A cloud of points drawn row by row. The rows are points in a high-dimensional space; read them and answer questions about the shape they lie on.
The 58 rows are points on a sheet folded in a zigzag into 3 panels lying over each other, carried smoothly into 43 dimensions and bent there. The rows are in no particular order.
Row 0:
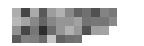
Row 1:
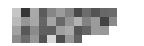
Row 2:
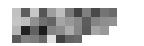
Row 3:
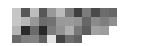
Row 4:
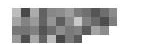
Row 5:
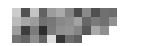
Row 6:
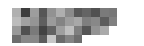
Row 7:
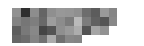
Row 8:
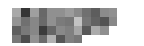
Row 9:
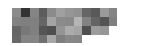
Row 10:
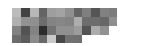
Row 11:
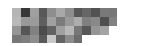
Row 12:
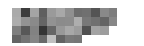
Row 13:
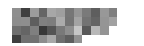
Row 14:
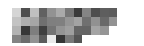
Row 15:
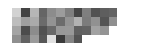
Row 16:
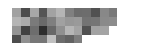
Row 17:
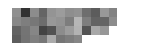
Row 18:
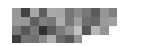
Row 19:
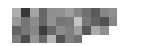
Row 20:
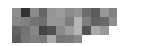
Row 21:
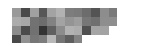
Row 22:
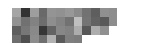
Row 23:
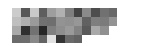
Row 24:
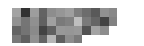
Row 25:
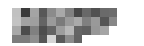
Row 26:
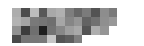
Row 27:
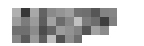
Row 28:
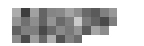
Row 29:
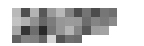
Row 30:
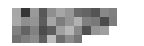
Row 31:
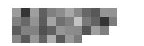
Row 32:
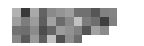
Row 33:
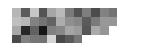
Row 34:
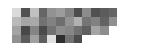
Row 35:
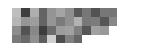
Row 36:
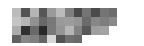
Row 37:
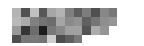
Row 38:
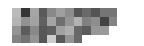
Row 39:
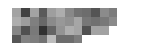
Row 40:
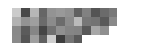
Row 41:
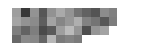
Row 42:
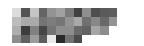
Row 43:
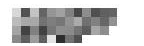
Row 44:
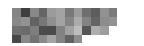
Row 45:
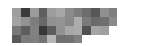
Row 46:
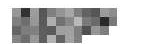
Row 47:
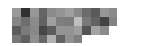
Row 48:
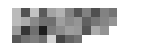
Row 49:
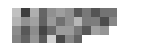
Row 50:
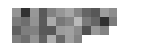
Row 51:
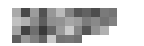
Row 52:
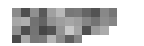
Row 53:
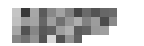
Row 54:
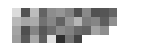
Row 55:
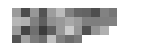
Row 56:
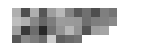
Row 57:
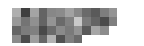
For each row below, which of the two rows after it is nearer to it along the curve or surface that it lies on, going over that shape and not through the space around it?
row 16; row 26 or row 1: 26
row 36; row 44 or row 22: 44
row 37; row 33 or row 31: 33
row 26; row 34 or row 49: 34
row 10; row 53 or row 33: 33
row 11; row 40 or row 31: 31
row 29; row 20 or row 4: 20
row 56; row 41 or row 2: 2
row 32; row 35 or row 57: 35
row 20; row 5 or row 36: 36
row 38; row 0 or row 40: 0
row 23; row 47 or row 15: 15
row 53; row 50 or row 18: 50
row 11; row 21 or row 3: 21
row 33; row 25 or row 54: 54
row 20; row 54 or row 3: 3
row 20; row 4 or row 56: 56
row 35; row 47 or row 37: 47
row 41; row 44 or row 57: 44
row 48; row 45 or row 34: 34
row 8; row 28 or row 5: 28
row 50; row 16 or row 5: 16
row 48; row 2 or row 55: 2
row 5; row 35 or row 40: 40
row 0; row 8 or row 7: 7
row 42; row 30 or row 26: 26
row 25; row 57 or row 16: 16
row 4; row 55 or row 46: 46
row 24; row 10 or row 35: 35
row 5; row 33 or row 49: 33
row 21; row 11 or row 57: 11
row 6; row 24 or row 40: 24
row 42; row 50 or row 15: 15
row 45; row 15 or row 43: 15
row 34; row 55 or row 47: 47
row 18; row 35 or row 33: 33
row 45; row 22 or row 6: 6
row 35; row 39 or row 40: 39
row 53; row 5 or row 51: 51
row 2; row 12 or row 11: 12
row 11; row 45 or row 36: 45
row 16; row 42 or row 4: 42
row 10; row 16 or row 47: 16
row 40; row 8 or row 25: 8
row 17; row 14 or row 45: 45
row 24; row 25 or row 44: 44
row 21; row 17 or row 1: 17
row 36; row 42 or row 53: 42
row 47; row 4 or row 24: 24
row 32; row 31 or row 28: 31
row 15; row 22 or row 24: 24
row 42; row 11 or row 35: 35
